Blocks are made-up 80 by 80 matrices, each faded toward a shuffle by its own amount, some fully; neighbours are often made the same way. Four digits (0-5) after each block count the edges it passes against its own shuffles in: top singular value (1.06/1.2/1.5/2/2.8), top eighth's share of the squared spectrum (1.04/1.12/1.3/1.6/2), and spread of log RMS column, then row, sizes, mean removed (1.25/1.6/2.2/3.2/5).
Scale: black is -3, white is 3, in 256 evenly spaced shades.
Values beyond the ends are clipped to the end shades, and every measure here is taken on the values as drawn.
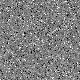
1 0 0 0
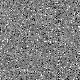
2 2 1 0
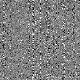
3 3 3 0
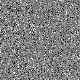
2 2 2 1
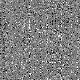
3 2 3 0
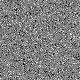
0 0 0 0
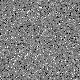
0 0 0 0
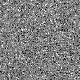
3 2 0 0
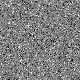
1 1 0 0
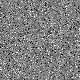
0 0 0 0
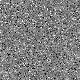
1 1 0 0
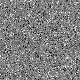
3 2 0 0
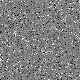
0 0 0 0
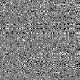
4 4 2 3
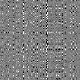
5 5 4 2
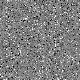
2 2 1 0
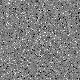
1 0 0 0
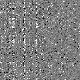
4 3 3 1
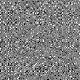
4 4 2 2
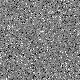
0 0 0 0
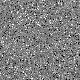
2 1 0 0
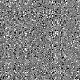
4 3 2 1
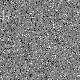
2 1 0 0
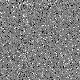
2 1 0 0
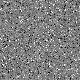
2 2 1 0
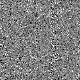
1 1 2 0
